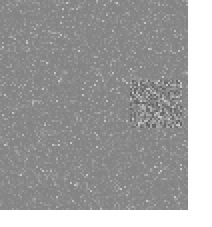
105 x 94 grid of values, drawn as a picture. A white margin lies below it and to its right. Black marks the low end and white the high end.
Roughest part: middle right. Odd patch: rougher, in the middle right. Slope: none. Histogram: skewed, a long tail of high values. Mirror symmetry: none.
